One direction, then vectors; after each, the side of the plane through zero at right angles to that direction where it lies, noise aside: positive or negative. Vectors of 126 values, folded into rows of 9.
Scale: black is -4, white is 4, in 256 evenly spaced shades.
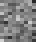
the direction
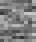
negative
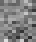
positive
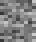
negative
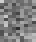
negative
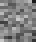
positive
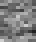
positive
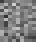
positive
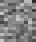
positive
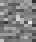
positive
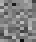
positive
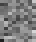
negative
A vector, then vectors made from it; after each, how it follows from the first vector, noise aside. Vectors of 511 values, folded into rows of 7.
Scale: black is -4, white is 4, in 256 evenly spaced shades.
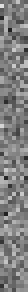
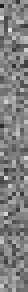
negated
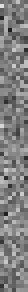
copied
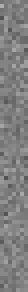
shrunk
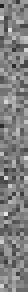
negated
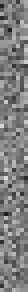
sign-scrambled
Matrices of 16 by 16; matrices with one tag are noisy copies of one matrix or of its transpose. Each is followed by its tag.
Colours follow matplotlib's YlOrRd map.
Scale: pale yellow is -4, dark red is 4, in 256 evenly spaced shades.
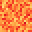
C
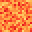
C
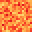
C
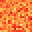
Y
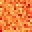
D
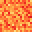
D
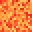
Y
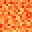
D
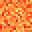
D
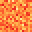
D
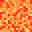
Y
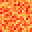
C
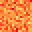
D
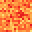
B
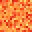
Y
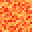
C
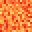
D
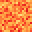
C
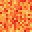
B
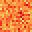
B
